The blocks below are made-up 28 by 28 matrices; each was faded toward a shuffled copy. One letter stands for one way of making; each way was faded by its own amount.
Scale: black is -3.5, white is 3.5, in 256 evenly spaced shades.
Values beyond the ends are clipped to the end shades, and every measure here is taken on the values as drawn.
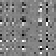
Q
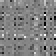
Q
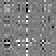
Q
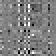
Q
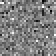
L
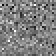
L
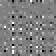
Q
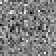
L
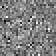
L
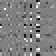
Q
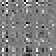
Q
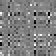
Q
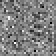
L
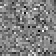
L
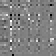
Q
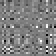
Q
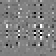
Q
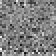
L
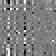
Q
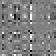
Q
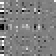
Q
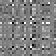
Q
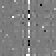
Q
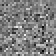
L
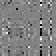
Q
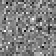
L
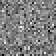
L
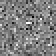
L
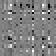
Q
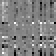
Q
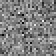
L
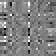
Q
